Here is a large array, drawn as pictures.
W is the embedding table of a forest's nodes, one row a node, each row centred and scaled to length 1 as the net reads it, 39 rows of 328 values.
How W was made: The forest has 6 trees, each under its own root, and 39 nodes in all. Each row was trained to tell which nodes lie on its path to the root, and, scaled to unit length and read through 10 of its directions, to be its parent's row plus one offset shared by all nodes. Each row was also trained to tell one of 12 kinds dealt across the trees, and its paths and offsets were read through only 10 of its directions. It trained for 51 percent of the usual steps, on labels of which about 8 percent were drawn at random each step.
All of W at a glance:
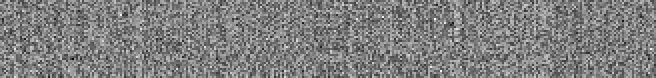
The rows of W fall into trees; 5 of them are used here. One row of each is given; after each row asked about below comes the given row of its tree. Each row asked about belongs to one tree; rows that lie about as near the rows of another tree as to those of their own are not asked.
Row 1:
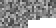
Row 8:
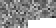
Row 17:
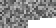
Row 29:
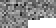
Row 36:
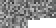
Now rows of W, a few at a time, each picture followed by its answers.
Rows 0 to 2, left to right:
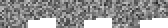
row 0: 36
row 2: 17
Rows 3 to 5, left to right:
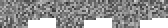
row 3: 1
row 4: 36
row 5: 29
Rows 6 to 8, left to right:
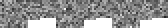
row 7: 8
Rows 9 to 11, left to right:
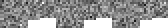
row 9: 29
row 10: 1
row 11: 8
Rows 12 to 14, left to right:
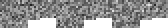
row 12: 29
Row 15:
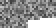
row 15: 17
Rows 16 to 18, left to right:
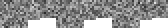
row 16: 8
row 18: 29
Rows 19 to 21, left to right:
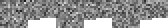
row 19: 8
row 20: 8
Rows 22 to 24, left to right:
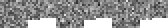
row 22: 17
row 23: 8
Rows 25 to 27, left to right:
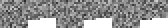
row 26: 17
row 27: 29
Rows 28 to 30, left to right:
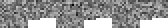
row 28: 29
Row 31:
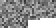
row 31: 8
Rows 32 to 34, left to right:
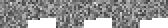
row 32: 17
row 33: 1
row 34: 36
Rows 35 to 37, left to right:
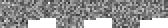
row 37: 36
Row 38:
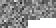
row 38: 8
